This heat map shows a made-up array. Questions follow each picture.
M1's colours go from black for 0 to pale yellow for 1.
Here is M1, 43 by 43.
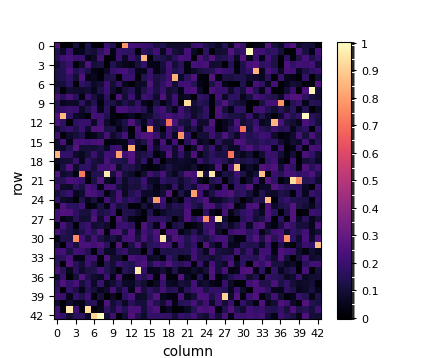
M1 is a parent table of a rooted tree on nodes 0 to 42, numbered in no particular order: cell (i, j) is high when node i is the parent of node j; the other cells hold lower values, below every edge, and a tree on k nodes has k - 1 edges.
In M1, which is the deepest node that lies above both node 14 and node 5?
41
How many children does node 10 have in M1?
0
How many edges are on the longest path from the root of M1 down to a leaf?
22
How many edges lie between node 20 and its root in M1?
20
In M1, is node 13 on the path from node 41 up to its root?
yes
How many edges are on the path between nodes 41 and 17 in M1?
7
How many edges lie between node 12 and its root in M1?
6
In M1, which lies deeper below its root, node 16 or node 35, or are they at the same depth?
node 35
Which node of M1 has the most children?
20
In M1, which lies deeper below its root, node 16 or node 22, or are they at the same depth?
node 22
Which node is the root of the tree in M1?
9
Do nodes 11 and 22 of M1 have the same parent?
no
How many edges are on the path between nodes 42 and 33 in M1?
6
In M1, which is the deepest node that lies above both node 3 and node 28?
30
